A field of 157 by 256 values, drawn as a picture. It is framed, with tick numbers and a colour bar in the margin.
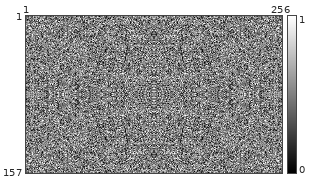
Average level on the scale: 50%. Odd rows or columns: none. Grain: fine. Slope: none. Mirror symmetry: left to right and top to bottom.
